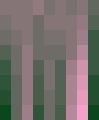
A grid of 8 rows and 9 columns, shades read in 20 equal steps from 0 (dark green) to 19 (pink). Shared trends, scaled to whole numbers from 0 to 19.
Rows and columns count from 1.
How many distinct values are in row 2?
5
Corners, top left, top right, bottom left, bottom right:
10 7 0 0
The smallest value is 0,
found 2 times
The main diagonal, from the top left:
10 10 10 8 9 6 13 19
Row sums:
86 84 79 77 76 73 72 68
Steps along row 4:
up up down same same up up down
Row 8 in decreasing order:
19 14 12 8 7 5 3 0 0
